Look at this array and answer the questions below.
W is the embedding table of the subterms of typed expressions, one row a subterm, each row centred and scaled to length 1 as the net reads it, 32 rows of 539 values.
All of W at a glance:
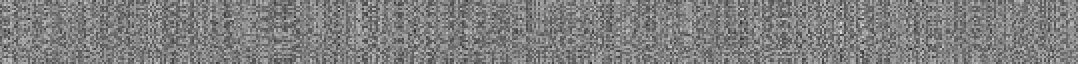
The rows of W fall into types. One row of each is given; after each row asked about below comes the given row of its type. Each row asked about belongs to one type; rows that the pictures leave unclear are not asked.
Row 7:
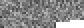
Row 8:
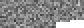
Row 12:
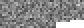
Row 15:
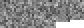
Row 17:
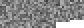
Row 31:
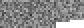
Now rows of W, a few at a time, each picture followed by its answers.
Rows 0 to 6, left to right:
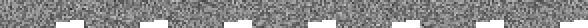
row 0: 12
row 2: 31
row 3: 8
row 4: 12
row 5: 8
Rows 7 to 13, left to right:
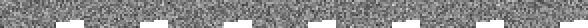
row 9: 15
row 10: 8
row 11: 31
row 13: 31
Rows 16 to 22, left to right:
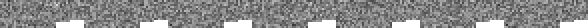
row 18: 8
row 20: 31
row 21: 7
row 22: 8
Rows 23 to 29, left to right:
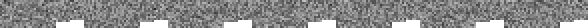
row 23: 17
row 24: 12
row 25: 15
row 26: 7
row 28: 15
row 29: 31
